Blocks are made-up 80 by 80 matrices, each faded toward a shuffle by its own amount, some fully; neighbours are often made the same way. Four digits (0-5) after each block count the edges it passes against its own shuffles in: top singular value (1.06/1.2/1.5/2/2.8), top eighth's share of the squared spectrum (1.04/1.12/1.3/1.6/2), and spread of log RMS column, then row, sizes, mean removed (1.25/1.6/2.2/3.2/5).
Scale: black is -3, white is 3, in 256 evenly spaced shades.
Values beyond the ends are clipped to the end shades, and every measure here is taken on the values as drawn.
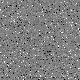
2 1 0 0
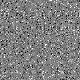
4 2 1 1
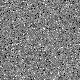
0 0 0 0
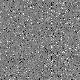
3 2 1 0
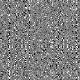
4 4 3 1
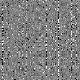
4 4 3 1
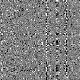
4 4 3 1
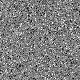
2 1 0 0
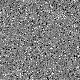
1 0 0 0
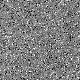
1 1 0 0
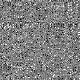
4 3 1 1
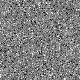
2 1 0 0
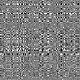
4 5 3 4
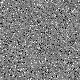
1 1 0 0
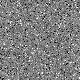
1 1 0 0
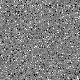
2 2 0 1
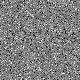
1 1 0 0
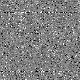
3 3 0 2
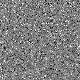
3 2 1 1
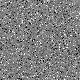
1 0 0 0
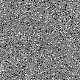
0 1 0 0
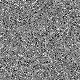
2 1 0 0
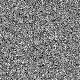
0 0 0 0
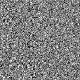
3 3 1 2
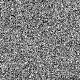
1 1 0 0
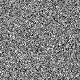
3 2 1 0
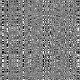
5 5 4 3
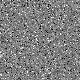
2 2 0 0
